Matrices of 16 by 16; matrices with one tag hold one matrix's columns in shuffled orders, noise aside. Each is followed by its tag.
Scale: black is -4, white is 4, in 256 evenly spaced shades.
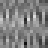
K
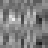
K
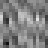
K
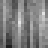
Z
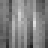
Z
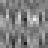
K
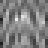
K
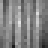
Z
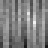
Z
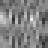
K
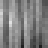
Z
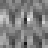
K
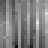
Z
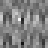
K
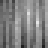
Z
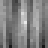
Z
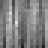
Z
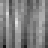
Z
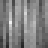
Z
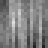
Z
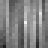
Z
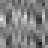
K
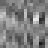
K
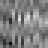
K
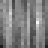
Z
